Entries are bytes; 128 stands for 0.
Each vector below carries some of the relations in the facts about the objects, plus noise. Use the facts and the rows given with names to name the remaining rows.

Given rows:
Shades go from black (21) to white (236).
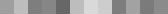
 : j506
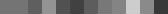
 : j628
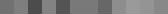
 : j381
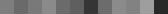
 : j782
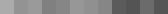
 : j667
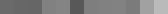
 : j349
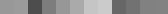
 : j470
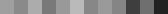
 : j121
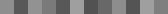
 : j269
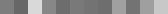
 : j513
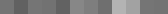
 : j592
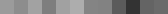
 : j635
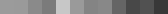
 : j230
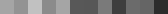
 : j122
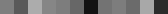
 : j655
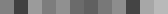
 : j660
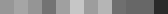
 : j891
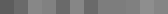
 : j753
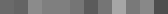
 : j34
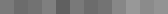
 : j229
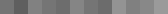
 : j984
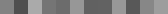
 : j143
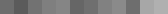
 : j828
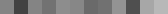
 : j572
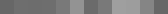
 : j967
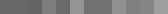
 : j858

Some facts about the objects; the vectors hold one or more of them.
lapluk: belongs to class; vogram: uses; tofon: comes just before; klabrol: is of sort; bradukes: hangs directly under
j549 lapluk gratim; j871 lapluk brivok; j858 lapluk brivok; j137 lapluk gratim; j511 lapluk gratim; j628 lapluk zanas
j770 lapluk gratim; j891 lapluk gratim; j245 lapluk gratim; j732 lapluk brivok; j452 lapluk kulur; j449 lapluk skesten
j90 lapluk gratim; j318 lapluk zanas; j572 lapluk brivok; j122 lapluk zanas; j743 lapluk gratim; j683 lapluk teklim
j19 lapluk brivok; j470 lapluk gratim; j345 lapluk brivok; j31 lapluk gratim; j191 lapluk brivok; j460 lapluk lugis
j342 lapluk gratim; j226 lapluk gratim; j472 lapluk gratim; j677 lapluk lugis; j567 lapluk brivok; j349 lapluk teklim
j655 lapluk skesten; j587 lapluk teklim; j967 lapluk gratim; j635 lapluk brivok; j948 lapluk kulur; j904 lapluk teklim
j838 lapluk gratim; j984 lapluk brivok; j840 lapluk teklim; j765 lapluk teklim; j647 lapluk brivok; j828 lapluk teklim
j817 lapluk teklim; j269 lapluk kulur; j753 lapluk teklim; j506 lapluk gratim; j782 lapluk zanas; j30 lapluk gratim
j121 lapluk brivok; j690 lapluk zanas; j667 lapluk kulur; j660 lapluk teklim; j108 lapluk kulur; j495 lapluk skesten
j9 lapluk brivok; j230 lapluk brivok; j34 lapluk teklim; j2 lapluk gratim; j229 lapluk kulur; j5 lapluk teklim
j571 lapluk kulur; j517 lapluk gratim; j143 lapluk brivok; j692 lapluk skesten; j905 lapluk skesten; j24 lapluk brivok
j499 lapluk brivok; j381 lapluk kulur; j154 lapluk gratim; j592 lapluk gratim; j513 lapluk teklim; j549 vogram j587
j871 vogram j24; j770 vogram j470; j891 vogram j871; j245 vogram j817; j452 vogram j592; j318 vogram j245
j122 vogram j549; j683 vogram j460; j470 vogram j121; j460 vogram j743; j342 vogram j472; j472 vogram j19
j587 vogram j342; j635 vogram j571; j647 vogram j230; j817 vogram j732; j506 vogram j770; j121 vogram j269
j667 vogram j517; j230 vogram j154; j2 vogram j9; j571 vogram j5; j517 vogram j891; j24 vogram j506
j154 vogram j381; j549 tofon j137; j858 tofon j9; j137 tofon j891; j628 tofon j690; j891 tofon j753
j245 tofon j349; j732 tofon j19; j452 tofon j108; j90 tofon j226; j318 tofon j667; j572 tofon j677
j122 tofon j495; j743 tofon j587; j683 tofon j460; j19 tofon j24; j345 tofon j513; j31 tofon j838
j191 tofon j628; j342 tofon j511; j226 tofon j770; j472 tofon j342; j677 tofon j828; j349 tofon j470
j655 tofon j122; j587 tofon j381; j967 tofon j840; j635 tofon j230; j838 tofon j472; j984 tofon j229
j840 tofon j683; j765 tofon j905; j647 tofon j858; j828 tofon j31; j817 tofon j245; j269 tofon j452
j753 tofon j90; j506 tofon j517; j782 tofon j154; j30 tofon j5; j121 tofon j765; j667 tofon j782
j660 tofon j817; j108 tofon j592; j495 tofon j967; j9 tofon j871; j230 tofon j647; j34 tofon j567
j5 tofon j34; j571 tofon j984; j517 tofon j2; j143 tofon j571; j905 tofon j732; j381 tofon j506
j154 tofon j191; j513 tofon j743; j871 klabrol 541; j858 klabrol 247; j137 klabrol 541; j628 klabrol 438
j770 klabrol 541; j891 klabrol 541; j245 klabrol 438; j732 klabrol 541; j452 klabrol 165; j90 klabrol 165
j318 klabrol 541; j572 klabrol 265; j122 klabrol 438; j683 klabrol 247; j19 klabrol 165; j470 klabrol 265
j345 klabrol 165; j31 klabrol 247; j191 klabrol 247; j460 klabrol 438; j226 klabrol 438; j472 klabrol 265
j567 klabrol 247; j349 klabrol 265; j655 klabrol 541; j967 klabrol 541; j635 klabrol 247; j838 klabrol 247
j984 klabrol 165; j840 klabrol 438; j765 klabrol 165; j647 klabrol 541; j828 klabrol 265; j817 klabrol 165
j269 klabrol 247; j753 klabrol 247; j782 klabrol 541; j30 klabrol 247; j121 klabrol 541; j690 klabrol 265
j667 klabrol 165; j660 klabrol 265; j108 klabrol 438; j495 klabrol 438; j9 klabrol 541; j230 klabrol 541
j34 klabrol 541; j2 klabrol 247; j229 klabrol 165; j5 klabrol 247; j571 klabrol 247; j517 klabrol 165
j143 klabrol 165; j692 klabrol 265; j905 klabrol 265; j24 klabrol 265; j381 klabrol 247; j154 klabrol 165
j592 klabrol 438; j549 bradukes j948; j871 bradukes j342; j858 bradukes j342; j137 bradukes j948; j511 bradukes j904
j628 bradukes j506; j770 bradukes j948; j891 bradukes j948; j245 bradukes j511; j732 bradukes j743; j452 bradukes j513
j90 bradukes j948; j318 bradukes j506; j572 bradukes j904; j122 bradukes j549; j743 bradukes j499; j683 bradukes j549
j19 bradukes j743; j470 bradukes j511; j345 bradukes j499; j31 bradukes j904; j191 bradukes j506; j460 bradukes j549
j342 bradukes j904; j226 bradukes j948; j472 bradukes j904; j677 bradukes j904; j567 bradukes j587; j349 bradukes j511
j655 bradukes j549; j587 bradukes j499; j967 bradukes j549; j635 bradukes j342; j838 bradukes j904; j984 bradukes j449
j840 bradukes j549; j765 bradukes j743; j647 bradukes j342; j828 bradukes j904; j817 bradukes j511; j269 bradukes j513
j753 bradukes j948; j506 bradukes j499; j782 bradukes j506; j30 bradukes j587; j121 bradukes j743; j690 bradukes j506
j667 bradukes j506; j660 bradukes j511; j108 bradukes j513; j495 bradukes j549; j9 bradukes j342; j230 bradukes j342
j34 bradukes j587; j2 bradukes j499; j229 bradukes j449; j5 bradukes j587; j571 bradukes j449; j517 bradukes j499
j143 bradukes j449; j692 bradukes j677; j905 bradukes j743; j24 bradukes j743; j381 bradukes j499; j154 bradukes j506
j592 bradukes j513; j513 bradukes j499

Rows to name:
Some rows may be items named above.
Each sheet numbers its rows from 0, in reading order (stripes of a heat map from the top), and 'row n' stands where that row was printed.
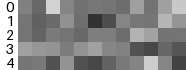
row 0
j513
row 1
j692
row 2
j592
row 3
j571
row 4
j628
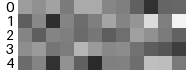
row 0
j635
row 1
j511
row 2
j108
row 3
j647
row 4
j690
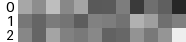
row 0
j122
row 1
j592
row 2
j677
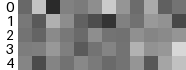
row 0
j2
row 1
j495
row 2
j984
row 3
j499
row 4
j572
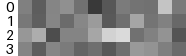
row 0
j905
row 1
j137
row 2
j24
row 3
j108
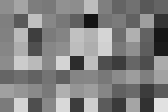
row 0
j154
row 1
j655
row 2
j770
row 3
j871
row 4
j587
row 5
j90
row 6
j245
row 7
j342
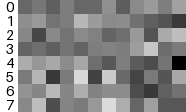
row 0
j19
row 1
j647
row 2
j572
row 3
j226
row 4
j318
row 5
j472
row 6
j817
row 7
j517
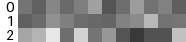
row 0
j137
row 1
j840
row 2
j549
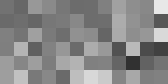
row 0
j904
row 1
j732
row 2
j743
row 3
j460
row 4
j635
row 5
j506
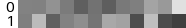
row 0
j948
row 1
j460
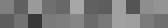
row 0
j30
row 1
j9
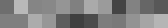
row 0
j683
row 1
j449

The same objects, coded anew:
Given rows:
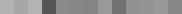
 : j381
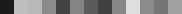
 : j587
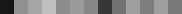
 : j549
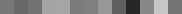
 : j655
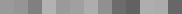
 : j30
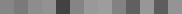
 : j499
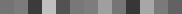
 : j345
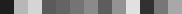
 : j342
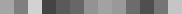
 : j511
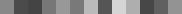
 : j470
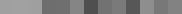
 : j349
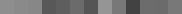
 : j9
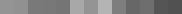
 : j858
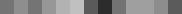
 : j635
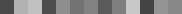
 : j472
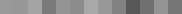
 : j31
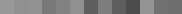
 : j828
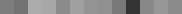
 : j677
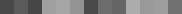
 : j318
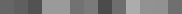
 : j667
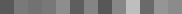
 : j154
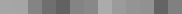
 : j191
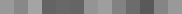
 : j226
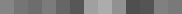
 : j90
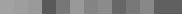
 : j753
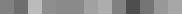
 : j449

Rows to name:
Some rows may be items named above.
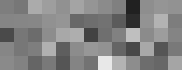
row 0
j677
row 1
j137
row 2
j122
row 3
j513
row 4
j628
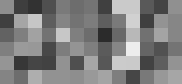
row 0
j871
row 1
j472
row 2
j245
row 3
j683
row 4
j770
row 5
j449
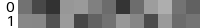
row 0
j121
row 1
j34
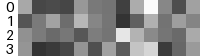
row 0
j24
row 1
j245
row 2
j628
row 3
j770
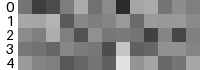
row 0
j891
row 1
j381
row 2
j904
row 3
j782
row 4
j690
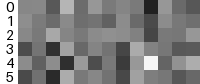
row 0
j660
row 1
j984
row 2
j948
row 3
j817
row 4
j517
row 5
j817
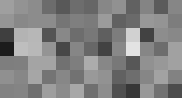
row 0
j840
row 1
j108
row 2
j472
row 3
j587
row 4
j743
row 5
j592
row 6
j572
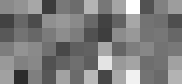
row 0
j2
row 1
j230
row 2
j647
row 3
j19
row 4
j690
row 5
j506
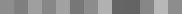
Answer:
j905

